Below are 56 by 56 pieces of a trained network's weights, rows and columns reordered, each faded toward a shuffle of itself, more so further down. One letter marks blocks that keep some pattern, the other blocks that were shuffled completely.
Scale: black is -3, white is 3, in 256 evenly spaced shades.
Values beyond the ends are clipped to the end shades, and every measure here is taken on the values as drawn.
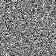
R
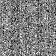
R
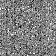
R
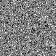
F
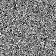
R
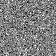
F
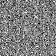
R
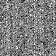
R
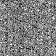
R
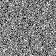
F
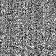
R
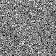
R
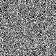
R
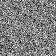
F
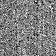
R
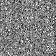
R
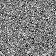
F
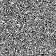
F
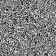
F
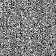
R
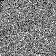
F
